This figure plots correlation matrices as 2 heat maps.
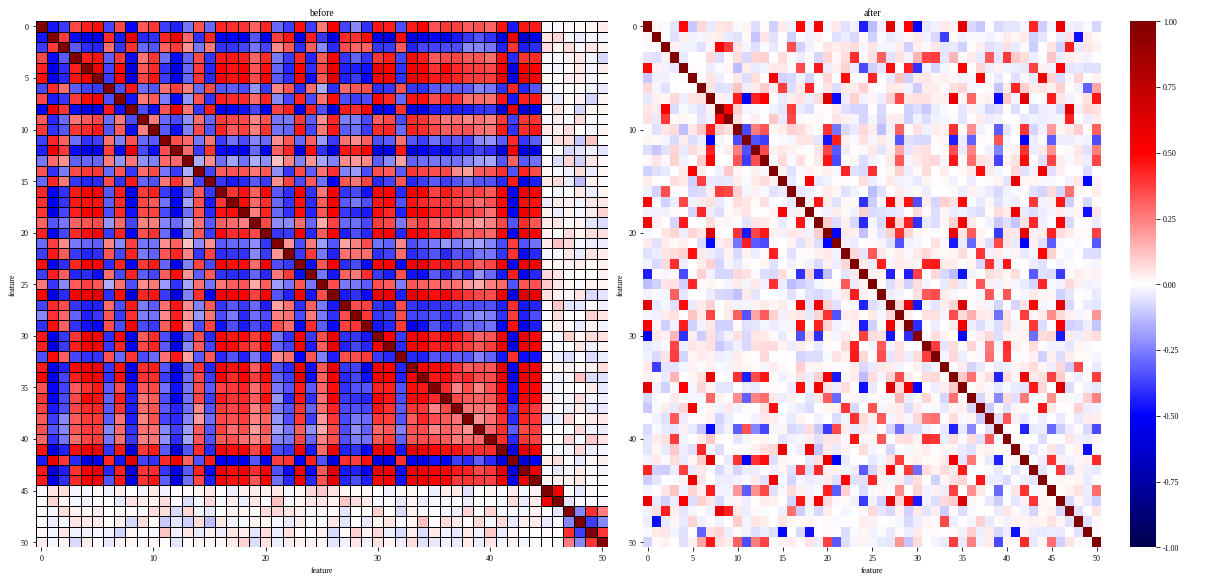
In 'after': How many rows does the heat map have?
51
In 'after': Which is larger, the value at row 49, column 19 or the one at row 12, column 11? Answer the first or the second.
the first
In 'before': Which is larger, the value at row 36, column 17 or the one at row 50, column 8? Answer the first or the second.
the first
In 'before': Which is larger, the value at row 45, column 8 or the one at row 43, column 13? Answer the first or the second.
the first
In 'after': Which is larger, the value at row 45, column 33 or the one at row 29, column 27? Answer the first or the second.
the second
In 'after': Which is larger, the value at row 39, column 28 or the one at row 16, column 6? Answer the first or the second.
the second
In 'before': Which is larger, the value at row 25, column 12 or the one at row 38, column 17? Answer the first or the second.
the second
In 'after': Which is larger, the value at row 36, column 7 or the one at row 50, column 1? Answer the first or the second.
the first
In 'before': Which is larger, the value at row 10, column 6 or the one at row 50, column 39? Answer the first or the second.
the second
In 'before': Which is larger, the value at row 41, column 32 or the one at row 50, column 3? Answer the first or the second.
the second
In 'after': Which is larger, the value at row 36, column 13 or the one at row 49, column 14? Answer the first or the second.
the first
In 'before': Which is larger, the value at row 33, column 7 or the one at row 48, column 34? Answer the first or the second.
the first
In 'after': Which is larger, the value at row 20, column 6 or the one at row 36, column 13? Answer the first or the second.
the second
